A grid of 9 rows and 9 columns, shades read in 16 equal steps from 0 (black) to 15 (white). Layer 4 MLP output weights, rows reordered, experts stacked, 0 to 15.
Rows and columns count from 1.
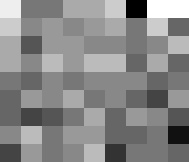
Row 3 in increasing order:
5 7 8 8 8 9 9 10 11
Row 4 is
10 8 11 9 11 11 6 10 6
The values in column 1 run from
4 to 14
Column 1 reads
14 12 10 10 7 6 6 8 4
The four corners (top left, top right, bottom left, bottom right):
14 15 4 6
